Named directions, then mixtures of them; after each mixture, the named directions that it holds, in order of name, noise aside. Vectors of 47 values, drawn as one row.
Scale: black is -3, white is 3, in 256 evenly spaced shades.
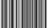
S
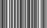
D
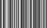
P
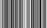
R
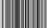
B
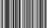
D, P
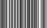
D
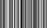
D, P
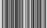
B, R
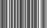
D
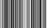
R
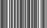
D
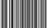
D, S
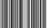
D, R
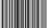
B, D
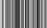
B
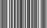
D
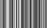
P, S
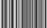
S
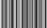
S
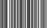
D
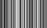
B, P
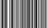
D, S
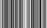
R
